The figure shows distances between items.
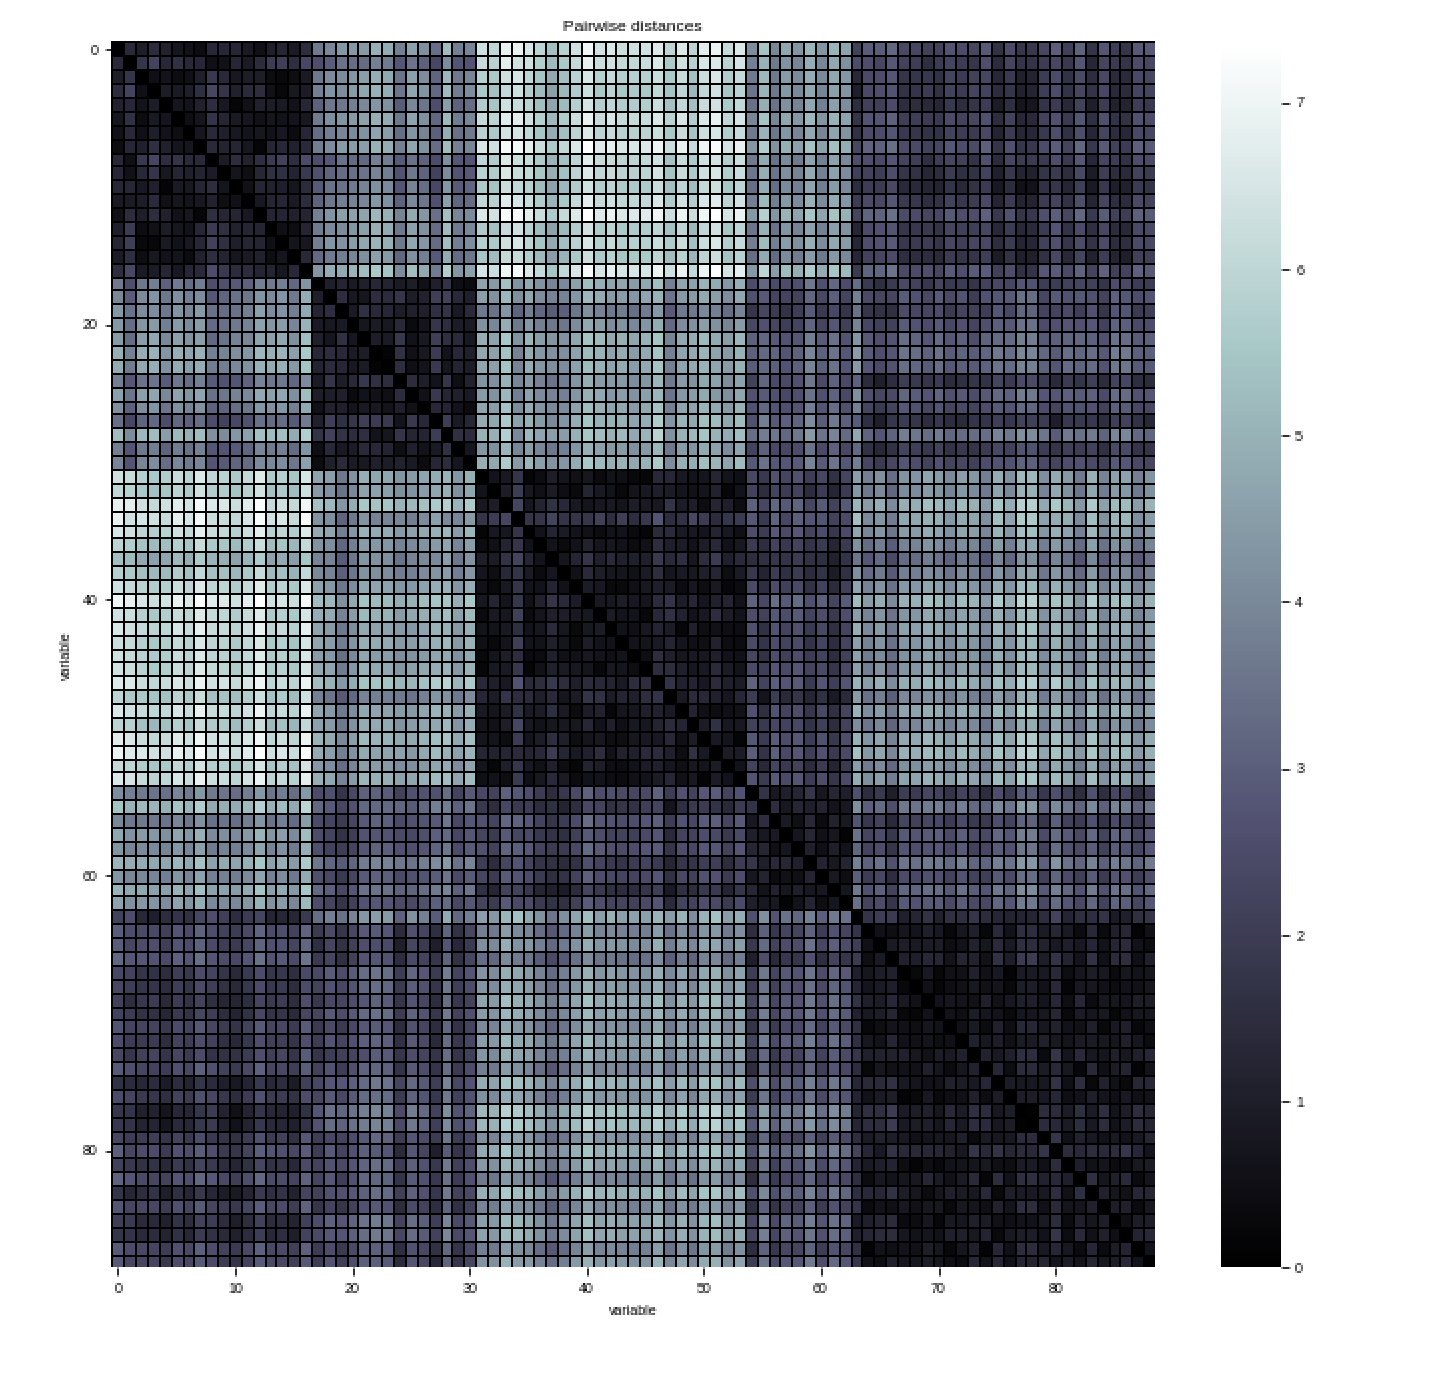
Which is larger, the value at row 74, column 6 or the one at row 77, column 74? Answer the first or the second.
the first
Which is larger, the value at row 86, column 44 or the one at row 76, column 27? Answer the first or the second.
the first
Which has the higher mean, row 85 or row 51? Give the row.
51
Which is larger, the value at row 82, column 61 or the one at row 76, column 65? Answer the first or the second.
the first
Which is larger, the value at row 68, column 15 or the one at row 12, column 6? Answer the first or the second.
the first
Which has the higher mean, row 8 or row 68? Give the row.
8
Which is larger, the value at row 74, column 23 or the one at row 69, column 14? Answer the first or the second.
the first
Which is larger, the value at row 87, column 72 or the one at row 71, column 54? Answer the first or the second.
the second
